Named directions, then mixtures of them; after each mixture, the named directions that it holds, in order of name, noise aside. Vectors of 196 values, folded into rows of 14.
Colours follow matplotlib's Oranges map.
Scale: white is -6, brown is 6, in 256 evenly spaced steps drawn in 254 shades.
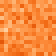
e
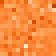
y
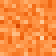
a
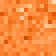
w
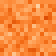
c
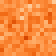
c, w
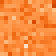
w, y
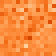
w, y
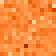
y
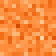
a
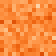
c, e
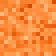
a, w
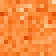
w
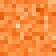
a, w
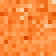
w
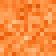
c, w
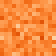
a, c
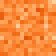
a, w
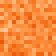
e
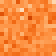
e, w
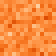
c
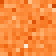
y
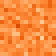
a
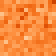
a, w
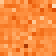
y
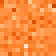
y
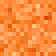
c
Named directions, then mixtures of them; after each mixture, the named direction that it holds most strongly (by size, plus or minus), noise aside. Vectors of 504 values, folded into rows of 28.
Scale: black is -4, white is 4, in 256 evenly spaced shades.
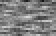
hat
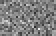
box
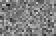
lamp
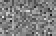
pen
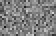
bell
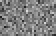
bell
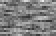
hat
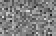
pen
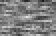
hat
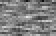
hat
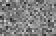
lamp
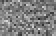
box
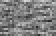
hat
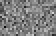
bell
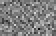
box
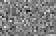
bell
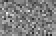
pen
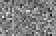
pen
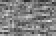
hat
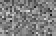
pen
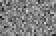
bell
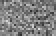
box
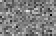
pen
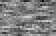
hat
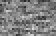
hat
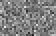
bell
